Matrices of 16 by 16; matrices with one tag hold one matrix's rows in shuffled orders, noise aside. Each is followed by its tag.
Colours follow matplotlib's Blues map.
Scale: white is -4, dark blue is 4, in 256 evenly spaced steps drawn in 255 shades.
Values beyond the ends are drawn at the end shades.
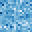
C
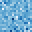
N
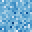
N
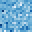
C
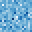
N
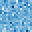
N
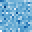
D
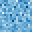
N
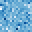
D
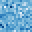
C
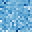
D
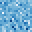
N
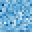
C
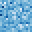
C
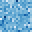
D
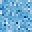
D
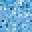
C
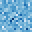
N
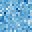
D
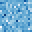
D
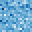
C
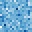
D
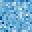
C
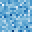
N
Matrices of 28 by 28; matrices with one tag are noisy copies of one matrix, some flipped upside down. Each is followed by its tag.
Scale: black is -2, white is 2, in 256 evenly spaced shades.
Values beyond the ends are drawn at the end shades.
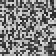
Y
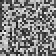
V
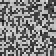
Y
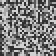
V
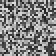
Y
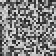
V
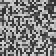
Y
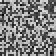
Y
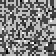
Y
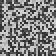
V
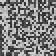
V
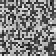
Y
